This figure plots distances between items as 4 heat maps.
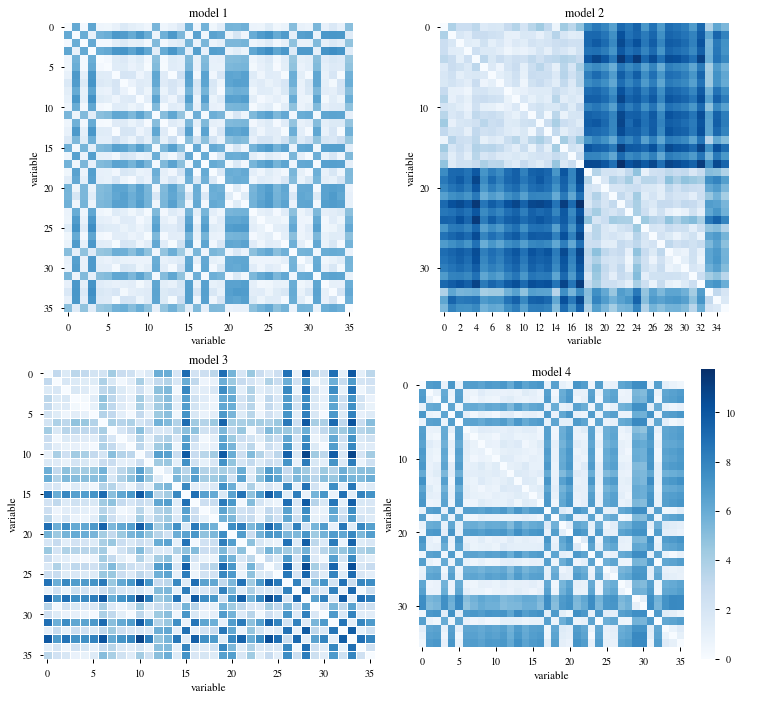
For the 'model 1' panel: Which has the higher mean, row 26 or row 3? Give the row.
3
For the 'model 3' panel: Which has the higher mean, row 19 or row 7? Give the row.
19
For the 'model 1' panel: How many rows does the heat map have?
36
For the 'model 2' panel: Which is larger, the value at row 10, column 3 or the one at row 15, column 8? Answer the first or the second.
the second
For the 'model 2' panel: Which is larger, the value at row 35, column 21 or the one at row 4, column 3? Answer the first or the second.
the first
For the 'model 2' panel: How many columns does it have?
36
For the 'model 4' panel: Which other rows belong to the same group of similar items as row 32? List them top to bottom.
1, 2, 4, 6, 7, 8, 9, 10, 11, 12, 13, 14, 15, 16, 18, 21, 22, 24, 27, 28
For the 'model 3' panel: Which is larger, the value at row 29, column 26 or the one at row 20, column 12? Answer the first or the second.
the first
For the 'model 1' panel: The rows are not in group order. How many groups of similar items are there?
2
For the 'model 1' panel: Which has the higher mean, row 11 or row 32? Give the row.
11
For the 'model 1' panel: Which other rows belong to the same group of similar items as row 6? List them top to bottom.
0, 2, 4, 5, 7, 8, 9, 10, 12, 13, 14, 16, 18, 19, 23, 24, 25, 26, 27, 29, 30, 32, 33, 34
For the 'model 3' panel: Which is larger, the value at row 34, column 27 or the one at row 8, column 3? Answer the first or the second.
the second
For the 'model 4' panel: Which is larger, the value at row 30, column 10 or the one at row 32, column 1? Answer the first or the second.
the first
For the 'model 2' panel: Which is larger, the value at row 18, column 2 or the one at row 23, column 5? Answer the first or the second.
the first
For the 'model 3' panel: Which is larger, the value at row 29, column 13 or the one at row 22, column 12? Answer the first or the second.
the first
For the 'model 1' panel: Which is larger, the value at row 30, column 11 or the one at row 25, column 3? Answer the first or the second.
the second
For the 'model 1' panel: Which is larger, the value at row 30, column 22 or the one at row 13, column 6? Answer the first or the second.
the first
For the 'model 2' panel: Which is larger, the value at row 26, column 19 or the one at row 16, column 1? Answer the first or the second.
the first
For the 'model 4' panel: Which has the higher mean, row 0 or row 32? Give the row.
0
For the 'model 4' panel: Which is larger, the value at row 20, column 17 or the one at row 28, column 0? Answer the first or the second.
the second
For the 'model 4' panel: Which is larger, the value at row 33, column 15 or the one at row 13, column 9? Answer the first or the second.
the first
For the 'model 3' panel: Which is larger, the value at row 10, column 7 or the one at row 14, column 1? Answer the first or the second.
the first
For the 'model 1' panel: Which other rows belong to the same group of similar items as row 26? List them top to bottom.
0, 2, 4, 5, 6, 7, 8, 9, 10, 12, 13, 14, 16, 18, 19, 23, 24, 25, 27, 29, 30, 32, 33, 34
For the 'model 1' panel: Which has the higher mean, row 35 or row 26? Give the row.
35
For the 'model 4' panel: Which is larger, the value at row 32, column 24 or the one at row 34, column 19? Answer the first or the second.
the second
